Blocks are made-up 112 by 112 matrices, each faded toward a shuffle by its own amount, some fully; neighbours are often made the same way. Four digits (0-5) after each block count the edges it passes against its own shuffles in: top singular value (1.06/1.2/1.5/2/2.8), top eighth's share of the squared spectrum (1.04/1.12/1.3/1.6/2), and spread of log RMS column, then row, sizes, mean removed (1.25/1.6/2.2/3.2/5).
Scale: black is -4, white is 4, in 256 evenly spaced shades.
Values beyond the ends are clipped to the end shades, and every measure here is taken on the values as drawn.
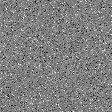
2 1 0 0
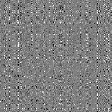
5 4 4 3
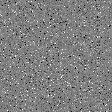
2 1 0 0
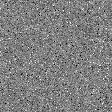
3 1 0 0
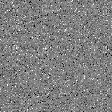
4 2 1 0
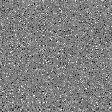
4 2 1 1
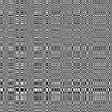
5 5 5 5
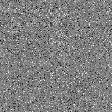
4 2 1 1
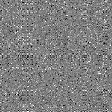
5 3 2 2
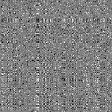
5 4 3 3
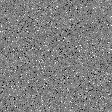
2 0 0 0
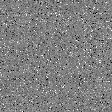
3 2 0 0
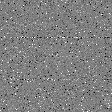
3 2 0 1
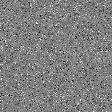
3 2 0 1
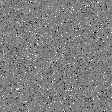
2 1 0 0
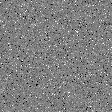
1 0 0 0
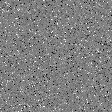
0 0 0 0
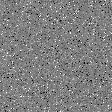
1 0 0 0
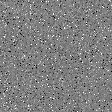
1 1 0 0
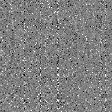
4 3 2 1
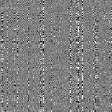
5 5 4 2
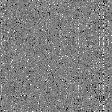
4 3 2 0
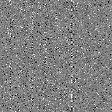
3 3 2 0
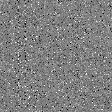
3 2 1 0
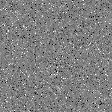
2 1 1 0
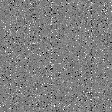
3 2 2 0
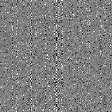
4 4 3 1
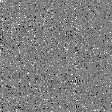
3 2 2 0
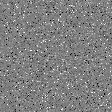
2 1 0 0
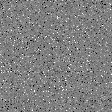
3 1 0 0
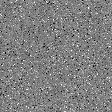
1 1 0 0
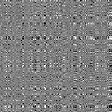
5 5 4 4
